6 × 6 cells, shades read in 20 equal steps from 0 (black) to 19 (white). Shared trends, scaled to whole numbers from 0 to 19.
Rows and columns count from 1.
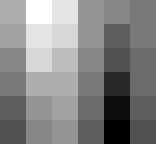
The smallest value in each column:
6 10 11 7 0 6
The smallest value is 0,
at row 6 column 5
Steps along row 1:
up down down down down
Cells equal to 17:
2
